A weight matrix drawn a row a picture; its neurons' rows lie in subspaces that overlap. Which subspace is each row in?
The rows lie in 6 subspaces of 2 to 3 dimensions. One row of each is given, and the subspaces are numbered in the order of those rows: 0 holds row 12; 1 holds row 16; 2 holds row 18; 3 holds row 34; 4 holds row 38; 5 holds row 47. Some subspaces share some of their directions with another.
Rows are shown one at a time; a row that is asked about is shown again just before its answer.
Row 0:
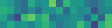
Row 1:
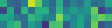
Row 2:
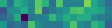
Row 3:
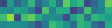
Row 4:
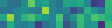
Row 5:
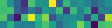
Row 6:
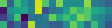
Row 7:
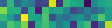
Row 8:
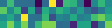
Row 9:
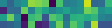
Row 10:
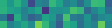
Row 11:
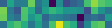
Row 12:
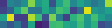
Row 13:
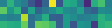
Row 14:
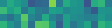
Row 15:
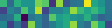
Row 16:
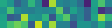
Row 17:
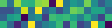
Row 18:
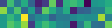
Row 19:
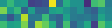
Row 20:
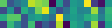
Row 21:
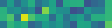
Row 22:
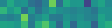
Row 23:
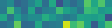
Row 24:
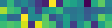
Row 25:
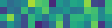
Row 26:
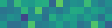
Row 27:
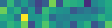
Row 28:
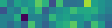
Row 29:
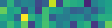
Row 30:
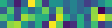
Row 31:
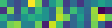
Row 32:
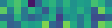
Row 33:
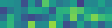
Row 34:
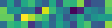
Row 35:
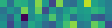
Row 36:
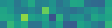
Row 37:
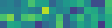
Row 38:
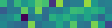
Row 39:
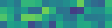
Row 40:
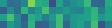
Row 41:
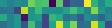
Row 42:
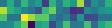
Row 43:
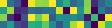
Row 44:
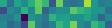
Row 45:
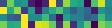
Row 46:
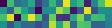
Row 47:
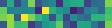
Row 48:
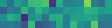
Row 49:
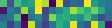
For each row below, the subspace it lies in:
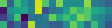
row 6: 5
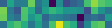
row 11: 5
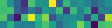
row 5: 2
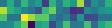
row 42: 3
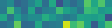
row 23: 4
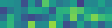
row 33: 3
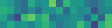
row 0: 2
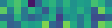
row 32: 1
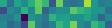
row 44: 2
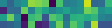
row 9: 0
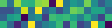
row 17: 4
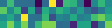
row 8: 3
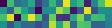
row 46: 0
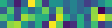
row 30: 1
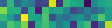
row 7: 4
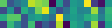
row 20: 0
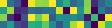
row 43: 2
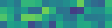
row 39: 3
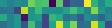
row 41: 5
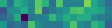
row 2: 5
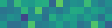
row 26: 4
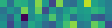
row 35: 3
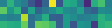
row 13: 3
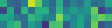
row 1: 1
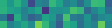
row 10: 0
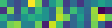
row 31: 1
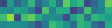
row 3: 0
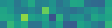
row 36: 0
